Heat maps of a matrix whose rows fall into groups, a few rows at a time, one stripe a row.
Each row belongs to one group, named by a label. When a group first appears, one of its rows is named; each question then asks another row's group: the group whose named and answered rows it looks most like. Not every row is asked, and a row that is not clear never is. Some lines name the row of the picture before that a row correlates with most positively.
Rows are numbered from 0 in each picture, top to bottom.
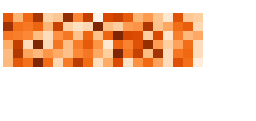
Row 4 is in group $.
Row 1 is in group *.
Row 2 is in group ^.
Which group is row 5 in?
$
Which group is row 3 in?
$
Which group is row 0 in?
^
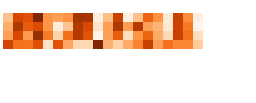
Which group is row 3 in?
*
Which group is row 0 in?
$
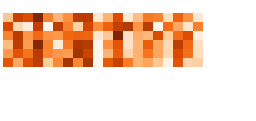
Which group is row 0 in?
$
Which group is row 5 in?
^
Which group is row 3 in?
$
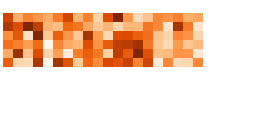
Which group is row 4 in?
$
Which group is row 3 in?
^
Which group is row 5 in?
^
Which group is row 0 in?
^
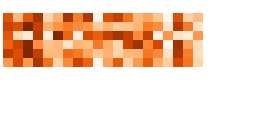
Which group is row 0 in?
^
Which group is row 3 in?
*
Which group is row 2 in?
^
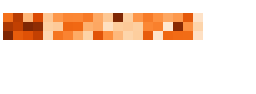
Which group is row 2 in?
*
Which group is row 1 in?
*
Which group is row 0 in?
$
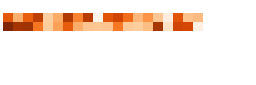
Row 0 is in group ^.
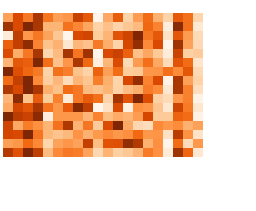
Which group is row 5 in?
$
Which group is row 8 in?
*
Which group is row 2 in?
$
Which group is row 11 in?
*
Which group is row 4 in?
^
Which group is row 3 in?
*
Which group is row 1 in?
*
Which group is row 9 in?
$
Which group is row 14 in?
^
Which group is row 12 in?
^
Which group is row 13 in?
*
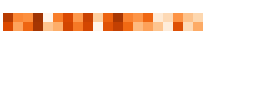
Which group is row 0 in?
^
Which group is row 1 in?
^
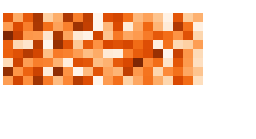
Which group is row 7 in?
$
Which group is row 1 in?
$
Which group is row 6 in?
*
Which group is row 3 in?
^
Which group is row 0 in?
^
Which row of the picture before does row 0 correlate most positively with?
1
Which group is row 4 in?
*
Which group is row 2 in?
*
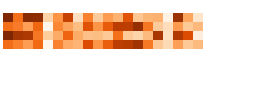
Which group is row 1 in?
^
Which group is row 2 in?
*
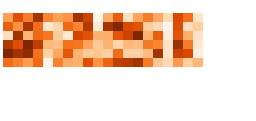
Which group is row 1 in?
^
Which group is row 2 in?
$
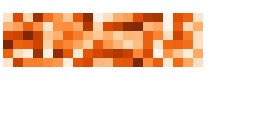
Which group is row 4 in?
^
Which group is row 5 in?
$
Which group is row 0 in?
$
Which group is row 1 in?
^
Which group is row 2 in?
*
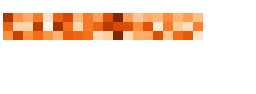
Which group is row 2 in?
$
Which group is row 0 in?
^
